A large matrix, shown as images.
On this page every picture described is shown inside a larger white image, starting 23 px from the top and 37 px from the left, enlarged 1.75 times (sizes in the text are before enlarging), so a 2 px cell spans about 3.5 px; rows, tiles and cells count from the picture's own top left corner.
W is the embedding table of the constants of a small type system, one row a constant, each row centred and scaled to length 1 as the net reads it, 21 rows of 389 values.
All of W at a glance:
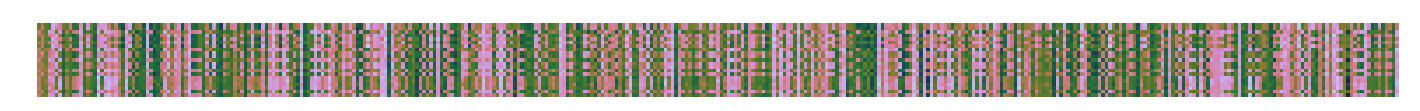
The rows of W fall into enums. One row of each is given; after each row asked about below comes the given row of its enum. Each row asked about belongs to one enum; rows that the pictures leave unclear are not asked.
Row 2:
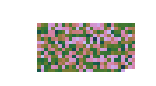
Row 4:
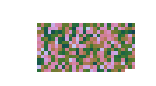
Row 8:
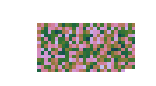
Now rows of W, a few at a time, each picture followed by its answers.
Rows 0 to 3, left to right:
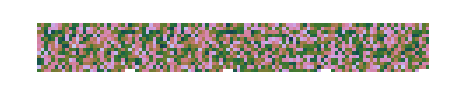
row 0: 4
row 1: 4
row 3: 8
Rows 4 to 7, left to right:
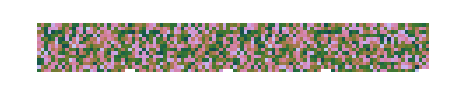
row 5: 8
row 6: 4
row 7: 2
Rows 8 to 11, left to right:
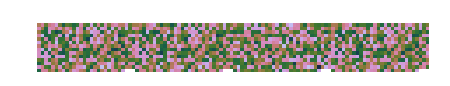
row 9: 8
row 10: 2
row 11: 8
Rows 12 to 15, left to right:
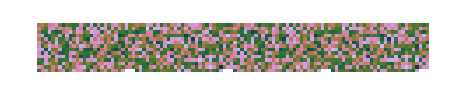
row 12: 8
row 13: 2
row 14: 8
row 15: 2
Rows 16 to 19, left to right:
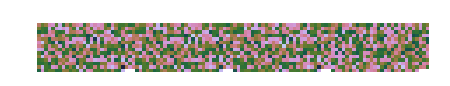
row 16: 2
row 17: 2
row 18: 2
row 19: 8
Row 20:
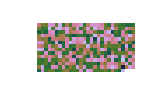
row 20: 2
